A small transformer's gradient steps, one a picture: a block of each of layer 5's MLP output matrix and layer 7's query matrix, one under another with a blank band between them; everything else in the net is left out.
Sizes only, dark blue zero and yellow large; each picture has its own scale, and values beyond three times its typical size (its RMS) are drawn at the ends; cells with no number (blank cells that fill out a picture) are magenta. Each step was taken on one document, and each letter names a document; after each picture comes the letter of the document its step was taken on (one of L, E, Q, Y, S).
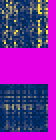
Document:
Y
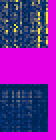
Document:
Y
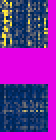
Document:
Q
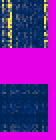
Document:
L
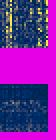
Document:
Y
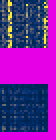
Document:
L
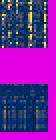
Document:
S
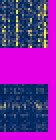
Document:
S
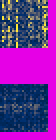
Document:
S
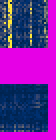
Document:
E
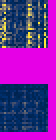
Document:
Q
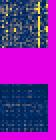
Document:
Y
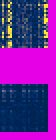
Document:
L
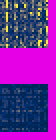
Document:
Y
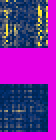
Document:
Y
